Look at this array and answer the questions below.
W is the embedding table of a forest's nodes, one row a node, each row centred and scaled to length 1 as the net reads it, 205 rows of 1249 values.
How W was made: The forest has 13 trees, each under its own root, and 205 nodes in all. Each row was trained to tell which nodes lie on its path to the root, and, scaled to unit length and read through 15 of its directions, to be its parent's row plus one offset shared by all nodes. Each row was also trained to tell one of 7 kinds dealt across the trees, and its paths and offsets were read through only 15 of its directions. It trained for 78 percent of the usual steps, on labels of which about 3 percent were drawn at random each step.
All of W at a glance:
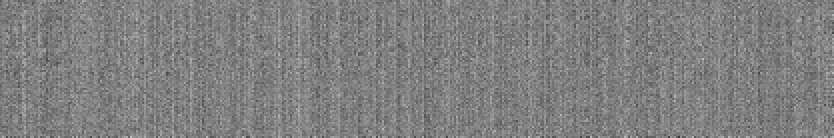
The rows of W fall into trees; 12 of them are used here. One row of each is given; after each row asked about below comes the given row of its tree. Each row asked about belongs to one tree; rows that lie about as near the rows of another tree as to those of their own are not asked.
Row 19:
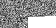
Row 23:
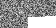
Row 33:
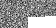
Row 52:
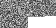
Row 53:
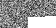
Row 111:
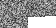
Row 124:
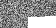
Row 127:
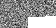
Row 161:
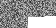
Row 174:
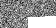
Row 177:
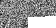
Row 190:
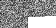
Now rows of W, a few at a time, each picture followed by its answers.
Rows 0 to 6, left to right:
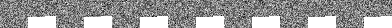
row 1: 124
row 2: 53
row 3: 33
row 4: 19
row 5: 111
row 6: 174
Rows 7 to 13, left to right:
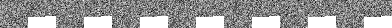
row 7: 111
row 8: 127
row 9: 53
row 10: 33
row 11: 161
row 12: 53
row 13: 177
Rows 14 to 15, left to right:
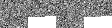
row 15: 19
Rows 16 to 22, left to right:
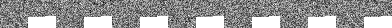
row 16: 127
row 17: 52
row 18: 177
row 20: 190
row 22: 127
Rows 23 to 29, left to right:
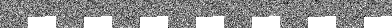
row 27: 33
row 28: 127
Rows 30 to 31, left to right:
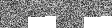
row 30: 190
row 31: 33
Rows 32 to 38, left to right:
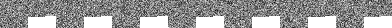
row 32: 52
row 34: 161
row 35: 190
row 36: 127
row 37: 174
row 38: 52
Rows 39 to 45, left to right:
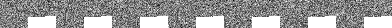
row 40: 52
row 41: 52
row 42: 19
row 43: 53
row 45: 33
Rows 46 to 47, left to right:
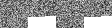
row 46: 23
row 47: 52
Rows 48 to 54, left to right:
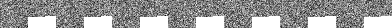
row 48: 190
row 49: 33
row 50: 33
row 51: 174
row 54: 52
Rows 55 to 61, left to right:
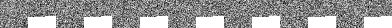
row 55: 177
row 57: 161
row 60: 127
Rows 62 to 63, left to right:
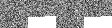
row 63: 161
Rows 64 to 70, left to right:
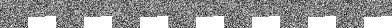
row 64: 52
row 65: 161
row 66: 33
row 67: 127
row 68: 52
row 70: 33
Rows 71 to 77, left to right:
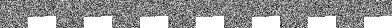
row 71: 23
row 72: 53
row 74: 53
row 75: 53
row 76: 53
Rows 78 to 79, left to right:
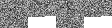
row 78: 52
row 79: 161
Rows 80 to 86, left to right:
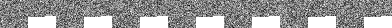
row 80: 52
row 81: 52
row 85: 161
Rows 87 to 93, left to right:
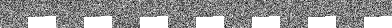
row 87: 174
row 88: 174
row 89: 127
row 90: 33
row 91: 52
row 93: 52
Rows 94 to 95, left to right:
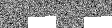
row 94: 127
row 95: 174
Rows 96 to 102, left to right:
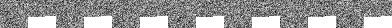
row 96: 127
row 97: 19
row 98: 33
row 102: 53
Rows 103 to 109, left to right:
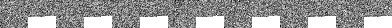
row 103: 53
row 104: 124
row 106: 190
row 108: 111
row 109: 111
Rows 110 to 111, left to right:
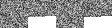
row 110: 127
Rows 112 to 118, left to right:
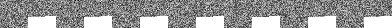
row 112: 111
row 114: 174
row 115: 111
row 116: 161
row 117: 19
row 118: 23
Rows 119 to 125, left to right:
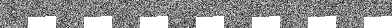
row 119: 161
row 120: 33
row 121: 33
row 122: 53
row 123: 111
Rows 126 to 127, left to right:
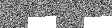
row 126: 111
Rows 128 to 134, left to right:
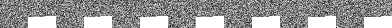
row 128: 53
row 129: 127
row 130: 174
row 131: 53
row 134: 190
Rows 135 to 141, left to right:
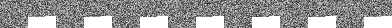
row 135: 111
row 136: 124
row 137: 52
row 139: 190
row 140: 111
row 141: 177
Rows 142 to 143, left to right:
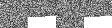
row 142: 23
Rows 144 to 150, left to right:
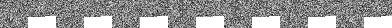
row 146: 23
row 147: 161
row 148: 161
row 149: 52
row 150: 124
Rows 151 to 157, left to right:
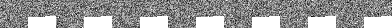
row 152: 53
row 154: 111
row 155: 161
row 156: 177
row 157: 33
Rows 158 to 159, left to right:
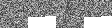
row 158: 127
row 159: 161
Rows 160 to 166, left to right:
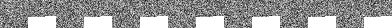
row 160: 127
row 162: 52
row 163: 23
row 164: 127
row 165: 161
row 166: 174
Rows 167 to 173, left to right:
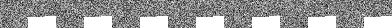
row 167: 174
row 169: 161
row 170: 111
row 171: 19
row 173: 174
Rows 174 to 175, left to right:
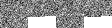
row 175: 33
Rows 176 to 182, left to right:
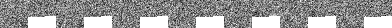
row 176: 52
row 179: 33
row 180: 33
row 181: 33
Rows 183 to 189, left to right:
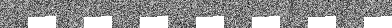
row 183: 52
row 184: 174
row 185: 53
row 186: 127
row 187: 53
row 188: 161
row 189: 190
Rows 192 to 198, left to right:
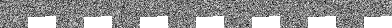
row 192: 124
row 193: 174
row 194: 161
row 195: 190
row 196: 127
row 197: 127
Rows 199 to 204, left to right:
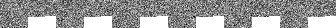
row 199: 127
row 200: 190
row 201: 33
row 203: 53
